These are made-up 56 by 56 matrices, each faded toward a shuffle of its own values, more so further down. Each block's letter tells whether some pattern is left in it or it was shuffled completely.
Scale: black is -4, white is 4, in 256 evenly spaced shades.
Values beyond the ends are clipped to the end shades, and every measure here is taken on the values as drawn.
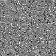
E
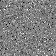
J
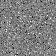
J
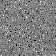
E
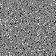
E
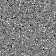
J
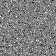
J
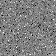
J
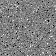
J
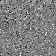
E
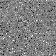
E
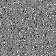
E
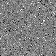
J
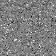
E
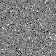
J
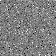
J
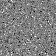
J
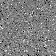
E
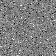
J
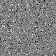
J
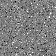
J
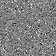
J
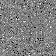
E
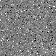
E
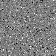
J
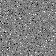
J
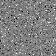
E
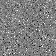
J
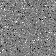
J
